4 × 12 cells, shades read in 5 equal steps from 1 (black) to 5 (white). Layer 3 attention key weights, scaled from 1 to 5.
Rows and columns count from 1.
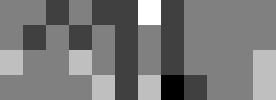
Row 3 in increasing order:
2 2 3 3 3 3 3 3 3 4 4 4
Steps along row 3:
down same up down down up down up same same up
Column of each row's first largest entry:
7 1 1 5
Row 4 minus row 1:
0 0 1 0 2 0 -1 -1 -1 0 0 1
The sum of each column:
13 11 11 12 12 8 15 7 11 12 12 14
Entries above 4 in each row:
1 0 0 0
